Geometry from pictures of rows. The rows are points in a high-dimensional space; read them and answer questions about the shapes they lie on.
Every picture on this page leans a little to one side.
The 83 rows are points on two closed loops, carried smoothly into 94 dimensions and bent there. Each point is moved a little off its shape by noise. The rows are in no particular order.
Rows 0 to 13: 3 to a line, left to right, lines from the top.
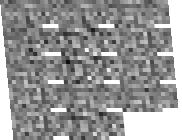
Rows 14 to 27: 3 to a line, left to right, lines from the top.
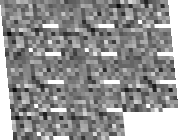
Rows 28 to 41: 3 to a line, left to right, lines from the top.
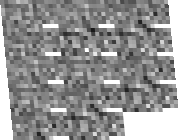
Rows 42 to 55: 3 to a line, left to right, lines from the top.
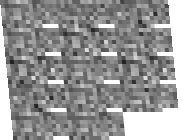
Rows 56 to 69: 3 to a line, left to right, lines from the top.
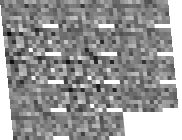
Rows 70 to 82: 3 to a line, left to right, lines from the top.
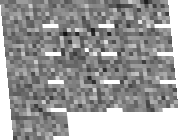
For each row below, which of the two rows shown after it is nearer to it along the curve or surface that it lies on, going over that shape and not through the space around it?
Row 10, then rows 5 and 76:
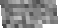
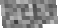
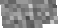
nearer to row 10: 5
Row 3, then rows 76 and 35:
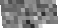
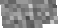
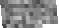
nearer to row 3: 76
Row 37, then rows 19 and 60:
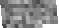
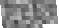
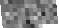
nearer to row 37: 19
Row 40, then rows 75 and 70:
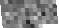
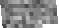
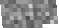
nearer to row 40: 70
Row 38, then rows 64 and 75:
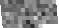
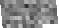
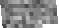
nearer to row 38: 64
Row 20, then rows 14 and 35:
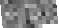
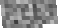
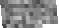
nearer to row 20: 14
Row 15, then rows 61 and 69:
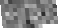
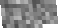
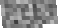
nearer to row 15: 69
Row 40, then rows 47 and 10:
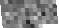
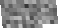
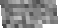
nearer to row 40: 47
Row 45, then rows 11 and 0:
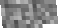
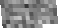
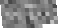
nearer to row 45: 11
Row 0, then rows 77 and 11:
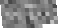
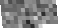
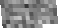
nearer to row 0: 77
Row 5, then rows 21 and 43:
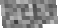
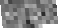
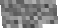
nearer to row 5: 21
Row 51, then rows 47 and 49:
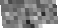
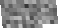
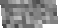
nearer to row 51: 47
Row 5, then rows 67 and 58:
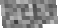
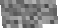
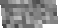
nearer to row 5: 58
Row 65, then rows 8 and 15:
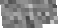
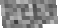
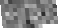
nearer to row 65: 15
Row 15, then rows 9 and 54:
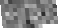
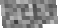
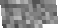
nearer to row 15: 9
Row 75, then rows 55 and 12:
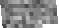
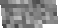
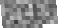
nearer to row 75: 55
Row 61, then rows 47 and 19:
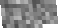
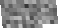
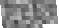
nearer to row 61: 19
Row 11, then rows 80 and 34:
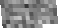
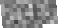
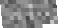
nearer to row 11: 80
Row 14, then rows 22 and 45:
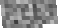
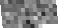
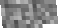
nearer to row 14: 45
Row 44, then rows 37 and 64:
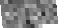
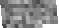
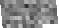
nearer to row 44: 64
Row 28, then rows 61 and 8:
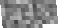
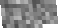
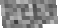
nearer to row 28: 8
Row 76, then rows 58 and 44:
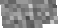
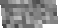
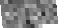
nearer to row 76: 44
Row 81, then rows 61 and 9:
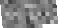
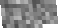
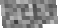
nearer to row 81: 9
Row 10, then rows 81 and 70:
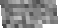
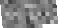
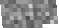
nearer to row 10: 70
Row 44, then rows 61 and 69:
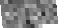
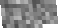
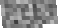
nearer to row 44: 69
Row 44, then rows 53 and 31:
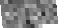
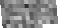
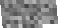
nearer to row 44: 31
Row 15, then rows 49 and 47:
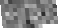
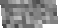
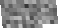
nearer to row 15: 47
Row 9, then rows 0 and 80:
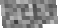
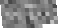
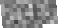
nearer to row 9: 80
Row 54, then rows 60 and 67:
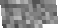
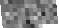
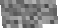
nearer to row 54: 67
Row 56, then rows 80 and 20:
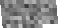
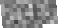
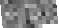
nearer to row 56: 20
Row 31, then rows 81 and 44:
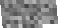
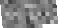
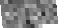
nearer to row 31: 44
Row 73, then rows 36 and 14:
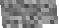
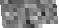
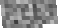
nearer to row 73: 36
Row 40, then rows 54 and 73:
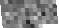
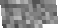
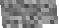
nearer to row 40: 73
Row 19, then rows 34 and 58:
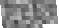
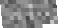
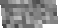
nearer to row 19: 58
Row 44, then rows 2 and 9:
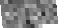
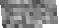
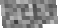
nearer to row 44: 9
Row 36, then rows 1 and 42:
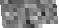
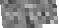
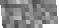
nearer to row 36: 1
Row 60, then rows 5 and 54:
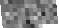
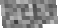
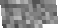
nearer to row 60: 5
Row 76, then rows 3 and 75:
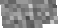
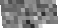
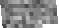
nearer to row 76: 3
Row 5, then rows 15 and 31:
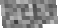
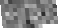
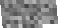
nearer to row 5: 15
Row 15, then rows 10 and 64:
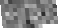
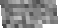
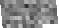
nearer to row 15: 64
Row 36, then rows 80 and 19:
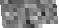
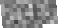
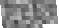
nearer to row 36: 80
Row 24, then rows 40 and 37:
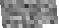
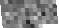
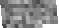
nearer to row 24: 37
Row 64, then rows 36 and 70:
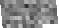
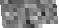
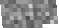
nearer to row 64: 36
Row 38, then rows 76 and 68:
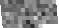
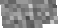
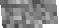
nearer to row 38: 76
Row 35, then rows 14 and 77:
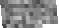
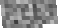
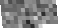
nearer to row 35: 14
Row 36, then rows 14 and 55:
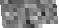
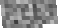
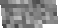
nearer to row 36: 14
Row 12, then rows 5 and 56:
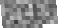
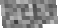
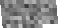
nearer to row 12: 5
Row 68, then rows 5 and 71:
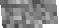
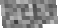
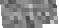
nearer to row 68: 5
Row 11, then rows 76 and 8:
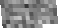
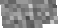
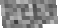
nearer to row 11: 8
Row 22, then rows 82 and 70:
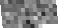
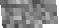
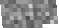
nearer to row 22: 70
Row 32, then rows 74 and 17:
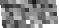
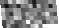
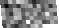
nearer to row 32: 74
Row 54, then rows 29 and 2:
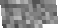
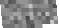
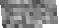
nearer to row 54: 2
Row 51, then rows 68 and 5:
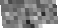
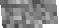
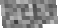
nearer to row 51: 5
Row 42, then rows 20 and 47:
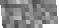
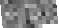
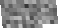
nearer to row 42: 47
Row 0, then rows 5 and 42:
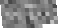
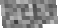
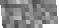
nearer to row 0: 5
